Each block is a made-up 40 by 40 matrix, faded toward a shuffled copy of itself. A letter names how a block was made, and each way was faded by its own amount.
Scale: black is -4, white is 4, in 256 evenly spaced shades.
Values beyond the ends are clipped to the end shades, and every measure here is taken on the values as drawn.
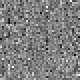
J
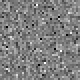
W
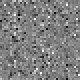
J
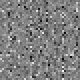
J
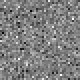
W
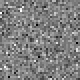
W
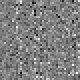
J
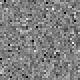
W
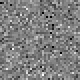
W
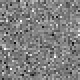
W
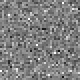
W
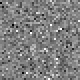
W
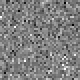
W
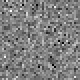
W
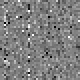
J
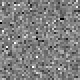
W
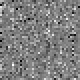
J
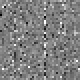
J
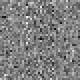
J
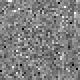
W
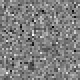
J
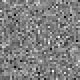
W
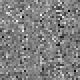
J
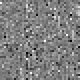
J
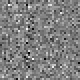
J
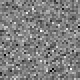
W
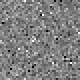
W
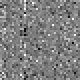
J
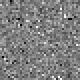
W
